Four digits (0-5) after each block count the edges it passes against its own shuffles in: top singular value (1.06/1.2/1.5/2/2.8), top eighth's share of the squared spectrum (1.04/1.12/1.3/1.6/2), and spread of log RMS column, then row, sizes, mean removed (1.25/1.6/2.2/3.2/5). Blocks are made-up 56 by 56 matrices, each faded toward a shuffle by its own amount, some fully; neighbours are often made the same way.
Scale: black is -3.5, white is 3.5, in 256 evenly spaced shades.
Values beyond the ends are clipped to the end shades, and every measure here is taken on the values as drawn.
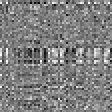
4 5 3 3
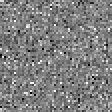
2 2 0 1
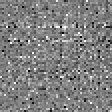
3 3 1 2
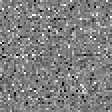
2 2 0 1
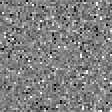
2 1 0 0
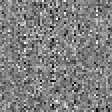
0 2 3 0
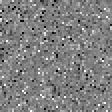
1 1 1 0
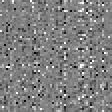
3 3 2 1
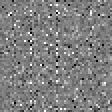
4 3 2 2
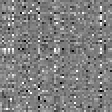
4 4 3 1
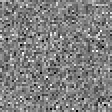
2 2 0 1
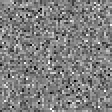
2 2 0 0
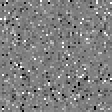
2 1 0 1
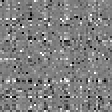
4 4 2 3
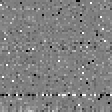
4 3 0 1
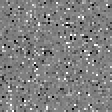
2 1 0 0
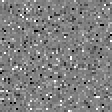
1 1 0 0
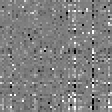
4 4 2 2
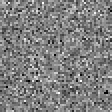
1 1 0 2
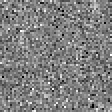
0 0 0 0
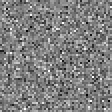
0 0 0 0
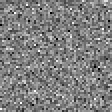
0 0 0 0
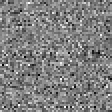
1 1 0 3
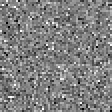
0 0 0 0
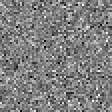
3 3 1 1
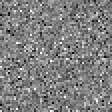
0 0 0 0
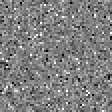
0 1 0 0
